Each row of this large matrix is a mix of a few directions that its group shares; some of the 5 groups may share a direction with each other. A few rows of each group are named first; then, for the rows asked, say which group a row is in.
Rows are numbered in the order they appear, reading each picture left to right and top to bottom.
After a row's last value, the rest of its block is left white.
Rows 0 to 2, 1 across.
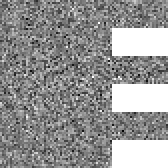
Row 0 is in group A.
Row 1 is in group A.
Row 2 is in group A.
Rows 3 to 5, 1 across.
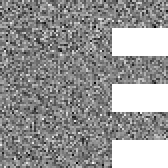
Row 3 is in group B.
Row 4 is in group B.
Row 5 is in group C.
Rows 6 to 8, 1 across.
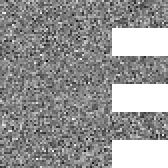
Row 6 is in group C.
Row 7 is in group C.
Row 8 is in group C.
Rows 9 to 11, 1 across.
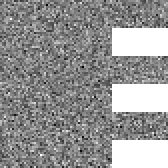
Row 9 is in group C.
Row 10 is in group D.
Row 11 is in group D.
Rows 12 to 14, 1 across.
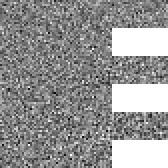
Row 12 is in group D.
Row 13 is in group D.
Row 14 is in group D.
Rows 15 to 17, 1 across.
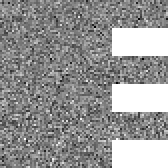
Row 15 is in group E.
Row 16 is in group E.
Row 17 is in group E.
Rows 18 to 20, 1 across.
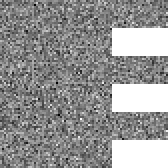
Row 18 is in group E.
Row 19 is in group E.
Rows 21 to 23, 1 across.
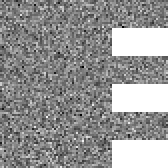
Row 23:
C
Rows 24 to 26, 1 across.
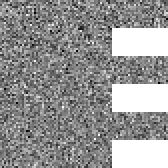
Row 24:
C
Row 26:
B
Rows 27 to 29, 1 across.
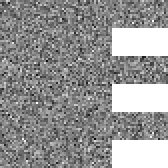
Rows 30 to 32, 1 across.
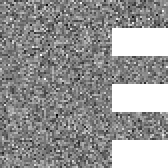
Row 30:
C
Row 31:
B
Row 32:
A
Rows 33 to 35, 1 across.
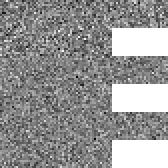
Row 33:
C
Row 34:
C
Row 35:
B
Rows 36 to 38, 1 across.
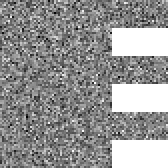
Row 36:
D
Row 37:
E
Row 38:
A
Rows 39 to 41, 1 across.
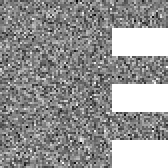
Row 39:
C
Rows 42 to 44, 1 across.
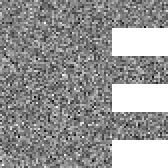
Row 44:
D
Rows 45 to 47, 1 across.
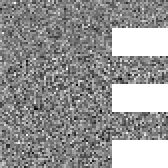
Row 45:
D
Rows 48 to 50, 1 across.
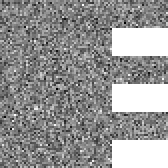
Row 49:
A
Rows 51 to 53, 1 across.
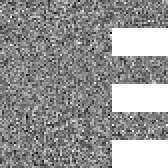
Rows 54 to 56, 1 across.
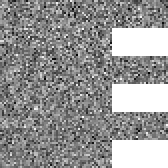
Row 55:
A
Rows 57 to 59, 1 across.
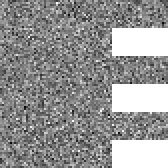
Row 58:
C
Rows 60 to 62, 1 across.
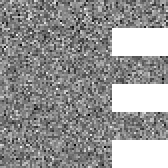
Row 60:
A
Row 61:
A
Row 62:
C
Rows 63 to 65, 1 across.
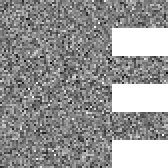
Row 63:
B
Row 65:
C
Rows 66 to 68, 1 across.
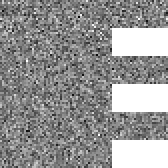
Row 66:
E
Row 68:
B
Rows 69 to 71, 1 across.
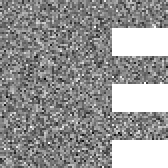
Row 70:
B
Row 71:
A
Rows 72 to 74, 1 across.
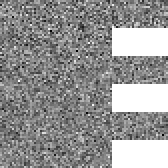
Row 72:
C
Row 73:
D
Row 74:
C
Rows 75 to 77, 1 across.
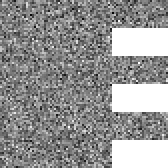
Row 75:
A
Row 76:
E
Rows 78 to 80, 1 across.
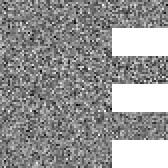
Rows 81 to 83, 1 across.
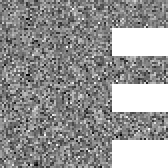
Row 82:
B
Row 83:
A
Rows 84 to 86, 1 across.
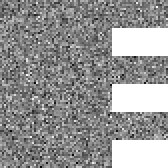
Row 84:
E
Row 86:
C
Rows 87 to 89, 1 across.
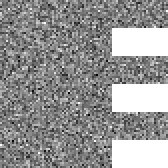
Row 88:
E
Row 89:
C
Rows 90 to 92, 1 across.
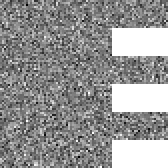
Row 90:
A
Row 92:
A
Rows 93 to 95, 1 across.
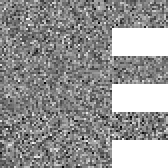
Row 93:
B
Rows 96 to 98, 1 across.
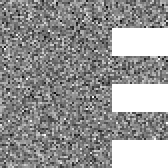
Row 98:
B
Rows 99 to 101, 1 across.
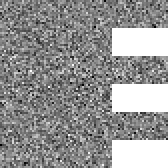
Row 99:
B
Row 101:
C
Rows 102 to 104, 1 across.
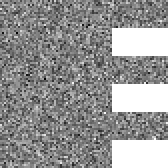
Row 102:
D
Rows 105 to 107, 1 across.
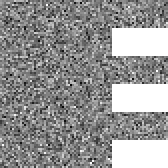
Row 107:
D
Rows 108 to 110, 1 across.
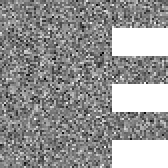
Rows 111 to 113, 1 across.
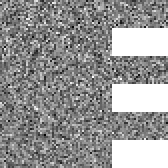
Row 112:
A
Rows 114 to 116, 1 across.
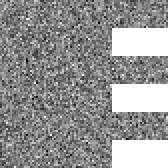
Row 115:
A
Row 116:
D
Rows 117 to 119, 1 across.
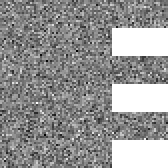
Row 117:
C
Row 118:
C
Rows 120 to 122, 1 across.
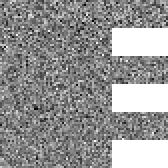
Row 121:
A
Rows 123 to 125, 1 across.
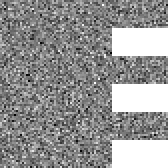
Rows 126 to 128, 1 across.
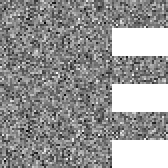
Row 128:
A
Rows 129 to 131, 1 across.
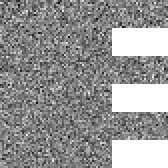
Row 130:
E
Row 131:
D
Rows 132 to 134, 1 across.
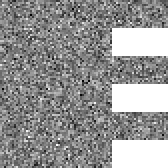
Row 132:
A
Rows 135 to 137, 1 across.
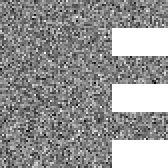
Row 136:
B
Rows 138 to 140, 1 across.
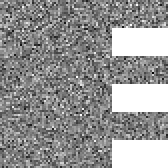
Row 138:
D
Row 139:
C
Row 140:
C
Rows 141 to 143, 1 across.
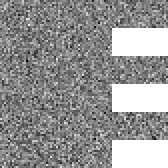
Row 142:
A
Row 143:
B
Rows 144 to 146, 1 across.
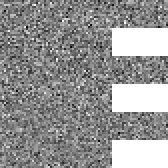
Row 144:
E
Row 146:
E
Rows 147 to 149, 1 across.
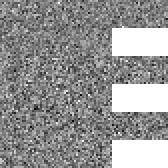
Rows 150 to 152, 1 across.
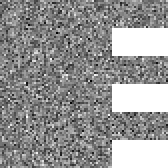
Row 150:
A
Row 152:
A
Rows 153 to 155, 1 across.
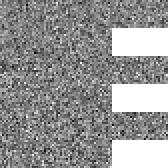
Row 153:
A
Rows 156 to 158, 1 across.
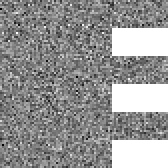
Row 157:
C
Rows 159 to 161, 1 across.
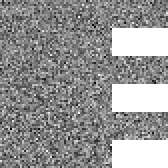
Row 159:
E
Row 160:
B
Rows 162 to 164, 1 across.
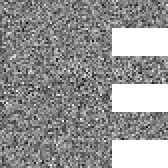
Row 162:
D
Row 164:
E
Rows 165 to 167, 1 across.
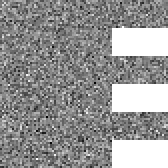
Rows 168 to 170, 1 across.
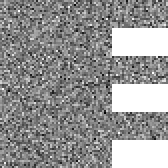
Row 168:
D
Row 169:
D
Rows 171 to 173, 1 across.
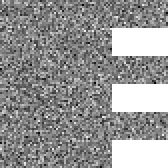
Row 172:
B
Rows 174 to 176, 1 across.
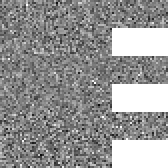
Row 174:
A
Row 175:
E
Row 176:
D
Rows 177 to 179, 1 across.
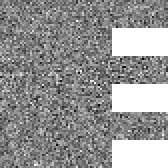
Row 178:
E
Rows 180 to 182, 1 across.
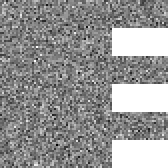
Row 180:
C
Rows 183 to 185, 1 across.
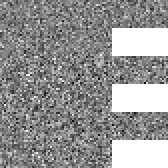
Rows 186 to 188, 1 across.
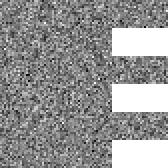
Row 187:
B
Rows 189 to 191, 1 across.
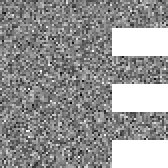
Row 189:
C
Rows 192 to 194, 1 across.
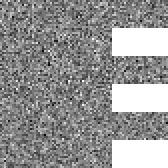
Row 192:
E
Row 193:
D
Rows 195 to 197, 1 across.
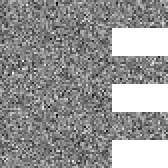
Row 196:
E
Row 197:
A
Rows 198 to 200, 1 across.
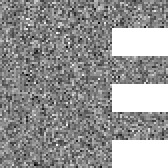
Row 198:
A
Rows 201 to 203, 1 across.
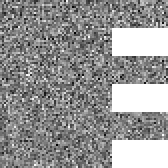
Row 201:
C
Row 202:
A
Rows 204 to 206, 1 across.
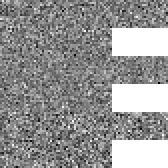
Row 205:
E
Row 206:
A
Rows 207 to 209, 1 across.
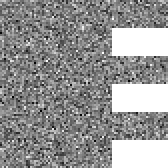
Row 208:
C
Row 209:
C
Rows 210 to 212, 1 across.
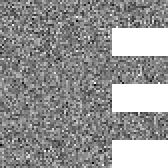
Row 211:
E
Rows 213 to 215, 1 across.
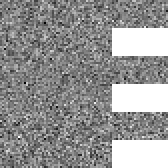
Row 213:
B
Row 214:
E
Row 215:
D
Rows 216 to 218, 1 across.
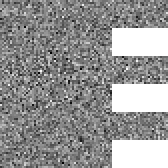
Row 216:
E
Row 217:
D
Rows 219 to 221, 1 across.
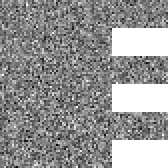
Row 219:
A
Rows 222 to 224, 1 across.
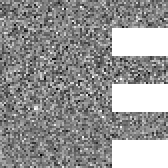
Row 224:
D
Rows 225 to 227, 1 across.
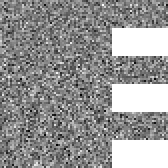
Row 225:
D
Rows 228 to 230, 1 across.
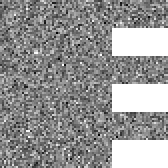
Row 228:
A
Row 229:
E
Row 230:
B
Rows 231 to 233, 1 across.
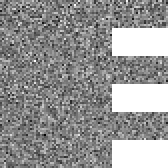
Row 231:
D
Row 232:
E
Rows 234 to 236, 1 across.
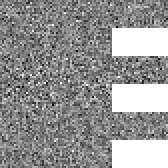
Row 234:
C
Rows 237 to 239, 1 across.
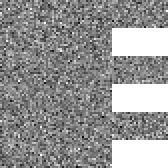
